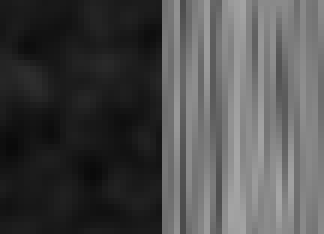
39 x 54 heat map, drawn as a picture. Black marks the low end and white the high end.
The table splits into one row of 2 panels. Panel 1,1: very low, blotchy, faint in contrast. Panel 1,2: middling, streaked downward.
